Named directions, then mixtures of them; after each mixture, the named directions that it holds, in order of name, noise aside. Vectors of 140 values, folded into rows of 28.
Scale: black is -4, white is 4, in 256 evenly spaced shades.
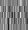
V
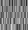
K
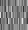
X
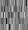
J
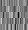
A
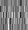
V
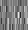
A, V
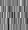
V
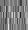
V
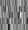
J, V, X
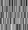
K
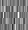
A, J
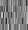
J, V, X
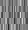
K, V, X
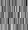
J, K, V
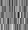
A, K, V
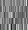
A, J, K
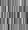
V, X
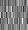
X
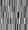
A, K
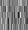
A, V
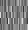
X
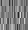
A, K, V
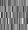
J, X
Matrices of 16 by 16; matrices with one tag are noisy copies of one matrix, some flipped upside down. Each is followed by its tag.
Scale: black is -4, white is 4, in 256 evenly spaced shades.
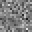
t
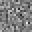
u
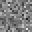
t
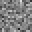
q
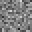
q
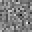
u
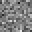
q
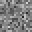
t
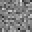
q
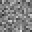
q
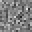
u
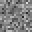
t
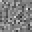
u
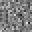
u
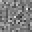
u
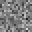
t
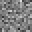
q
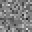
t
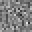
u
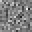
u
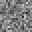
t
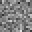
q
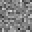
q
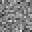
q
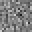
u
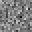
u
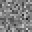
t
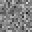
t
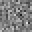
u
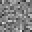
q
